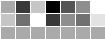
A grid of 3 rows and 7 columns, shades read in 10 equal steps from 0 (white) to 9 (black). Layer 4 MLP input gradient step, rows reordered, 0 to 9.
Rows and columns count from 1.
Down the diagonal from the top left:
3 5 3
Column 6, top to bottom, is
4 5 3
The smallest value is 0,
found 2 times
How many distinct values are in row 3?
1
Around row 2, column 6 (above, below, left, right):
4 3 4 1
